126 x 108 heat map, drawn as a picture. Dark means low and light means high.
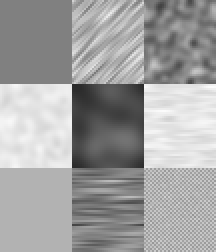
It is made of 3 by 3 panels. Panel 1,1: middling, flat. Panel 1,2: high, slanting up to the right. Panel 1,3: middling, blotchy. Panel 2,1: very high, blotchy, faint in contrast. Panel 2,2: low, smooth. Panel 2,3: very high, streaked across, faint in contrast. Panel 3,1: high, flat. Panel 3,2: middling, streaked across. Panel 3,3: high, checkered.
